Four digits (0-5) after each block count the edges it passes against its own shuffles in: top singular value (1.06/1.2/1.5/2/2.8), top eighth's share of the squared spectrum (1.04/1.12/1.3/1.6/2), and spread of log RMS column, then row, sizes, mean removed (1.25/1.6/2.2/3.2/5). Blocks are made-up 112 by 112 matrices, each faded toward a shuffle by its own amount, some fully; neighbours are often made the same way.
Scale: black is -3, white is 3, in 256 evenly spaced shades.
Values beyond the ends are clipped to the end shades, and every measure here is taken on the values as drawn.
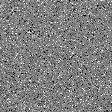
0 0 0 0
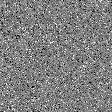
0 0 0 0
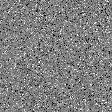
0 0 1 0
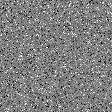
2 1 0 0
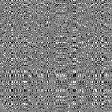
5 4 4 4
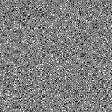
4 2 1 2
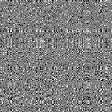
5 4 3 3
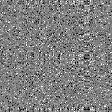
4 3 2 2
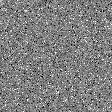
0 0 0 0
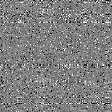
4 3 1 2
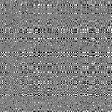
5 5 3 4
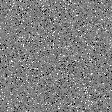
1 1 0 0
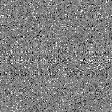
4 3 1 2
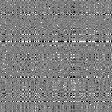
5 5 3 4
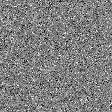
0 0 0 0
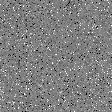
1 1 1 0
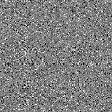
4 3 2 2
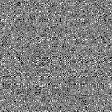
4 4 2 3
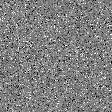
1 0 0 0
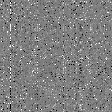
4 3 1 1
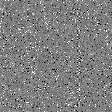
3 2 1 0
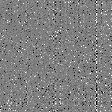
4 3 2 1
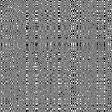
5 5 4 4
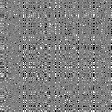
5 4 4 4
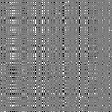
5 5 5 4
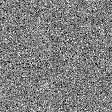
0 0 0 0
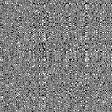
5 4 3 3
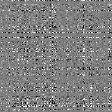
2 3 4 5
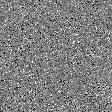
0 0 0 0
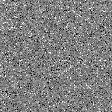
3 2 1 1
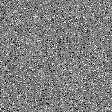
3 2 0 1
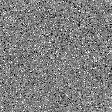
2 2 0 0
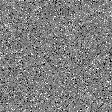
2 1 0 0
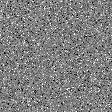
2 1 0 0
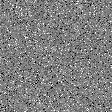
2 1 0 0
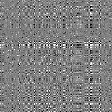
5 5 4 4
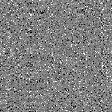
4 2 1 1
